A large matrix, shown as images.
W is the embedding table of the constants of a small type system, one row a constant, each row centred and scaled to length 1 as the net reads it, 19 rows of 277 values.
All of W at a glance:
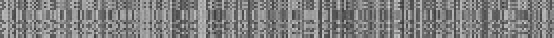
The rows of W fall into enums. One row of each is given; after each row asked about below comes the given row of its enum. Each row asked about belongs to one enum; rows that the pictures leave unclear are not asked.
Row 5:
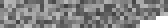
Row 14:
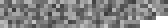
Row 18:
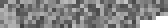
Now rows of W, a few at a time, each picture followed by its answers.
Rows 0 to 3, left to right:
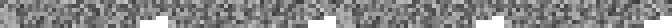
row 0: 18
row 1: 14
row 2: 18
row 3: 14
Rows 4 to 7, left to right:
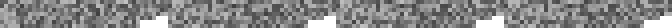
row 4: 18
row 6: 5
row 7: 5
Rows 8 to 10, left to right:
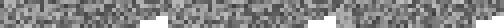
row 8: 5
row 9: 5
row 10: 18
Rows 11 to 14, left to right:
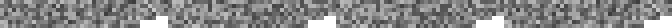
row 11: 14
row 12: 5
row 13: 5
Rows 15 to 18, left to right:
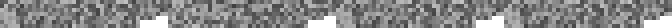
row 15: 18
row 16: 5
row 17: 18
